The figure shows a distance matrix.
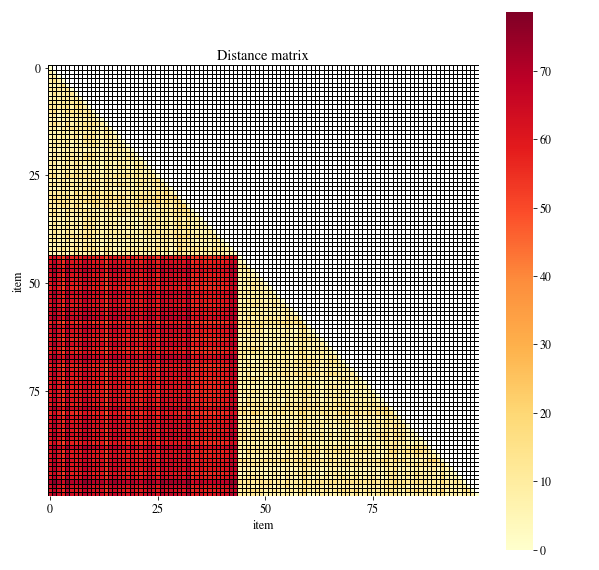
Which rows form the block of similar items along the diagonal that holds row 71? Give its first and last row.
44 to 99
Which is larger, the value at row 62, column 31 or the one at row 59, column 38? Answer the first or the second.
the first
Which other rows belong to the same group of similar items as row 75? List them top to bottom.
44, 45, 46, 47, 48, 49, 50, 51, 52, 53, 54, 55, 56, 57, 58, 59, 60, 61, 62, 63, 64, 65, 66, 67, 68, 69, 70, 71, 72, 73, 74, 76, 77, 78, 79, 80, 81, 82, 83, 84, 85, 86, 87, 88, 89, 90, 91, 92, 93, 94, 95, 96, 97, 98, 99
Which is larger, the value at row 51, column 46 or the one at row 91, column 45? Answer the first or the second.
the second
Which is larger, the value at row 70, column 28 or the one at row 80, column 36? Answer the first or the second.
the first
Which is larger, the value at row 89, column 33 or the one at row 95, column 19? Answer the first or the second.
the second
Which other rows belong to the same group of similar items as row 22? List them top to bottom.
0, 1, 2, 3, 4, 5, 6, 7, 8, 9, 10, 11, 12, 13, 14, 15, 16, 17, 18, 19, 20, 21, 23, 24, 25, 26, 27, 28, 29, 30, 31, 32, 33, 34, 35, 36, 37, 38, 39, 40, 41, 42, 43
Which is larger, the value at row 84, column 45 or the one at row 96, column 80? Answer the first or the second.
the second
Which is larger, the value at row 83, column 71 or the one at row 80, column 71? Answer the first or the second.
the second
